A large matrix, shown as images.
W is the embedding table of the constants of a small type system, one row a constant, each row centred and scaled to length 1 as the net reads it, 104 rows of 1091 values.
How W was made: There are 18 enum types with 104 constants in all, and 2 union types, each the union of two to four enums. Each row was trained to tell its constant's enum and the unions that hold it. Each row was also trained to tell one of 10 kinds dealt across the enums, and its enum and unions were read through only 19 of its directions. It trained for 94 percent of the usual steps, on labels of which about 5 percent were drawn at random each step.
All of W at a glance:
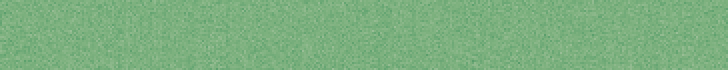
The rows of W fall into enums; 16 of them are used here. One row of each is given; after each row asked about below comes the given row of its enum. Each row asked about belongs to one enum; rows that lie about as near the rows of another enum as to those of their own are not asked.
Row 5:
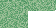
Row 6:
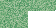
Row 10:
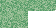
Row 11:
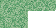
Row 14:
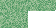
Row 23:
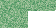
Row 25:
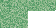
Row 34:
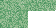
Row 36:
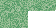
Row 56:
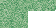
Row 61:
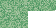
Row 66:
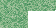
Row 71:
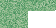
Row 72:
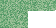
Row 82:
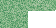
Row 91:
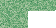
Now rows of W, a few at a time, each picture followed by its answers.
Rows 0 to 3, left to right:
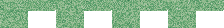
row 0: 72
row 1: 61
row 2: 14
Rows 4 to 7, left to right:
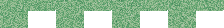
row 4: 36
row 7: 71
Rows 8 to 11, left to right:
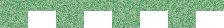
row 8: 71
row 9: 34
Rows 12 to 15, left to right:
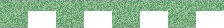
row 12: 25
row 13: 66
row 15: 61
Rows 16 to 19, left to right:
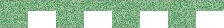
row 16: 61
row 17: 10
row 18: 25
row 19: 14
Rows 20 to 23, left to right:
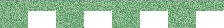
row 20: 23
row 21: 66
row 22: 34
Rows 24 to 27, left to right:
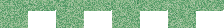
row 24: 36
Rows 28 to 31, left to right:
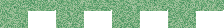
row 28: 10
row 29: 14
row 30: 56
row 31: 72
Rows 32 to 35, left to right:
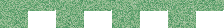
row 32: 34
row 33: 23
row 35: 11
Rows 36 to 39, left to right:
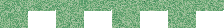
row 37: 10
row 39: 66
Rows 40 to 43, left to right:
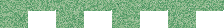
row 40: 5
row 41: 25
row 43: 14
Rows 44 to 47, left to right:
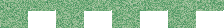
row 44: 72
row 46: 61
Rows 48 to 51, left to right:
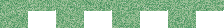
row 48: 5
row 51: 6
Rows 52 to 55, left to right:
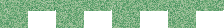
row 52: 6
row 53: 34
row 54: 56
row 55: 10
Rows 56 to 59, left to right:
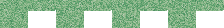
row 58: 10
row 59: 71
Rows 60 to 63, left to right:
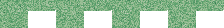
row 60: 66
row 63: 10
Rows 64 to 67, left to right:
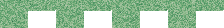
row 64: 91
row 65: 36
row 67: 61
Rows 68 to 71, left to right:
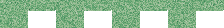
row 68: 6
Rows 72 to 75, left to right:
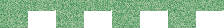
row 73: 11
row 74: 71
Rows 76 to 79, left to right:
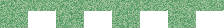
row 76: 56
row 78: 66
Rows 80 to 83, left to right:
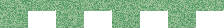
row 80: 6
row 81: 71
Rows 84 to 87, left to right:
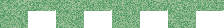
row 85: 72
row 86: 36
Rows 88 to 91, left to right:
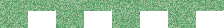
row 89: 34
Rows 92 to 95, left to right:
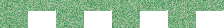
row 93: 34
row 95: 61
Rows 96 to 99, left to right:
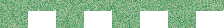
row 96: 72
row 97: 56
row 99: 25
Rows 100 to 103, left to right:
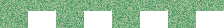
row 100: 5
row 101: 56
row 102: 72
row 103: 66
